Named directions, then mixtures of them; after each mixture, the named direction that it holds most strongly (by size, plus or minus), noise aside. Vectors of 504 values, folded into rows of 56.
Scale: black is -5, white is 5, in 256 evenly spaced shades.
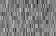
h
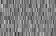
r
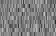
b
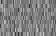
r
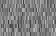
b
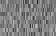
h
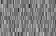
r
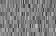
b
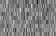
h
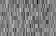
h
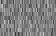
r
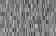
h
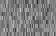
h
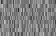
r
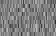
b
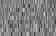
b
